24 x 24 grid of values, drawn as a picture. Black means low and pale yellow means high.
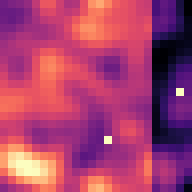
The ninth with the highest average is the bottom left. The field is mottled with small blotches. A vertical seam about 80% of the way across splits the table, and the left part is higher. There are two isolated cells, each far higher than the cells round it. Overall the values sit about 50% of the way up the scale.
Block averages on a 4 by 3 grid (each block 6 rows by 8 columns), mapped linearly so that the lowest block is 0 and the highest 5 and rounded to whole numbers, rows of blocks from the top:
240 / 320 / 320 / 521
